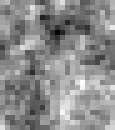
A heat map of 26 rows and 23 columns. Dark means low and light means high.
Ninth with the lowest average: top middle. Mirror symmetry: none. Histogram: bell-shaped. Grain: blotchy.
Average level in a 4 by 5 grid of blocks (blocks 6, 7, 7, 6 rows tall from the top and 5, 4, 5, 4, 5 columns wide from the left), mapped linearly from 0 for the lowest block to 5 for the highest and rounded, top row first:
23103
23131
21454
20544
